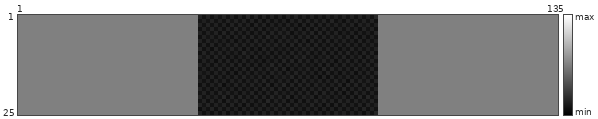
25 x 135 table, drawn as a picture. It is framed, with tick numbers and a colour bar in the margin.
It is made of 1 by 3 panels. Panel 1,1: middling, flat. Panel 1,2: very low, checkered, faint in contrast. Panel 1,3: middling, flat.
